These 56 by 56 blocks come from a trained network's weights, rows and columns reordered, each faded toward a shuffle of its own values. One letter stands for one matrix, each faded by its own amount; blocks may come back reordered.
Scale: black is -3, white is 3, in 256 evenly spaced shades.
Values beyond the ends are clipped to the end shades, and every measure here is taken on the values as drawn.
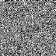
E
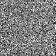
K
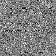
E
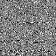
E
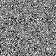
E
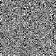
K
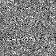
E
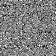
E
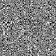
K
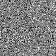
E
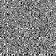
K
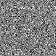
E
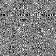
K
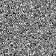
E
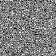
E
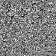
E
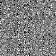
K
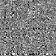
K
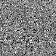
E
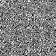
E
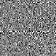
K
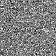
E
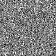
K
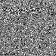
E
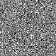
K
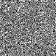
K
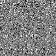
E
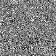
E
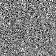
E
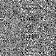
K
